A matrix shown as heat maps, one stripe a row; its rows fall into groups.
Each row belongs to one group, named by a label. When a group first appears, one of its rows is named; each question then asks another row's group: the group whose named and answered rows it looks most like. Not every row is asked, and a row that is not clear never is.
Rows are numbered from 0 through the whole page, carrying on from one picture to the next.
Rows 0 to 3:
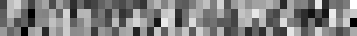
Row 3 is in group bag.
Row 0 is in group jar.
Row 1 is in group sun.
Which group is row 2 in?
sun
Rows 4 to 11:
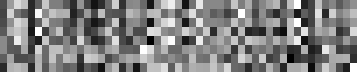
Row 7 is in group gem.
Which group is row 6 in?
jar
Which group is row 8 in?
jar
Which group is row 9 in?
gem
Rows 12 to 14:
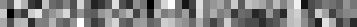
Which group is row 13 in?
bag
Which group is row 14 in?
gem
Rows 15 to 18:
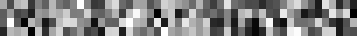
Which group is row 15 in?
gem
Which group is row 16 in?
sun
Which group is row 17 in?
bag
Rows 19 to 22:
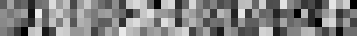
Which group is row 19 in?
sun
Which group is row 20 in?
gem
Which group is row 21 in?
sun
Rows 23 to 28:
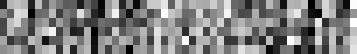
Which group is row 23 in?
gem
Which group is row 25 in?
jar
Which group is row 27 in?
bag
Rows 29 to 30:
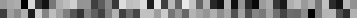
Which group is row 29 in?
bag
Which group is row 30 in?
gem
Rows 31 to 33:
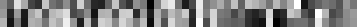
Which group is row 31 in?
jar
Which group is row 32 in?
bag
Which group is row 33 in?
bag
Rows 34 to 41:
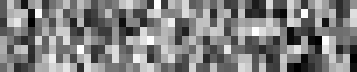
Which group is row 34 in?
bag
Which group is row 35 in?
gem
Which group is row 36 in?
jar
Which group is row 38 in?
sun
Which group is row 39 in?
gem
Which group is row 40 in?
sun
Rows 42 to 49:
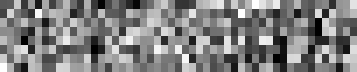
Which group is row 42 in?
jar
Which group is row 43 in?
sun
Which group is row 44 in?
gem
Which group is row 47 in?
gem
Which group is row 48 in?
bag
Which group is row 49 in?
bag
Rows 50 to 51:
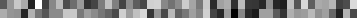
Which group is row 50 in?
gem
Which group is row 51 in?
bag
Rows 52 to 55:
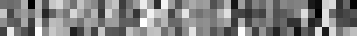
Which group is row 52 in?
gem
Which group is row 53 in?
gem
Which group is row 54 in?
gem
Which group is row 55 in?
sun
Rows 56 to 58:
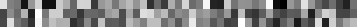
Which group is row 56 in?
bag
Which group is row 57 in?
gem
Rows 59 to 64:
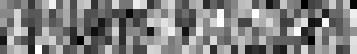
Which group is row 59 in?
sun
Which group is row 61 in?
jar
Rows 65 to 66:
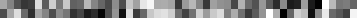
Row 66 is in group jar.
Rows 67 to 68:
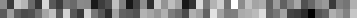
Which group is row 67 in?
jar
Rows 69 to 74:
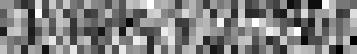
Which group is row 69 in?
sun
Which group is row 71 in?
jar
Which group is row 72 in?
jar
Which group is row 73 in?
sun
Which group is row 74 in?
bag
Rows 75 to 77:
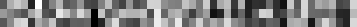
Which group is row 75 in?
gem
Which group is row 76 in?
bag
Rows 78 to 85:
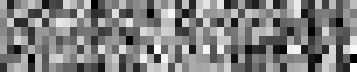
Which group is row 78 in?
bag
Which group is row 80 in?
bag
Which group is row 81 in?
jar
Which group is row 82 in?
gem
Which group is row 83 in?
bag
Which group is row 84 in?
gem
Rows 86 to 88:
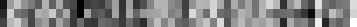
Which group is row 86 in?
jar
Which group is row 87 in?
sun
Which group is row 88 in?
jar
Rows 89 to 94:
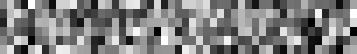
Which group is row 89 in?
bag
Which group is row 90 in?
jar
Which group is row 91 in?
sun
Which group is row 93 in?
gem
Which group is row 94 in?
bag
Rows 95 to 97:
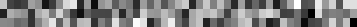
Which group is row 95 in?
bag
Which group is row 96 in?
jar
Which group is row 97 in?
sun
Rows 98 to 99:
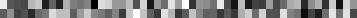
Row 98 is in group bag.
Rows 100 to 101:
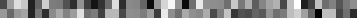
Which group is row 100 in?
jar
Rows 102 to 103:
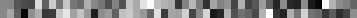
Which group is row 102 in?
sun
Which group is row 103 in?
bag
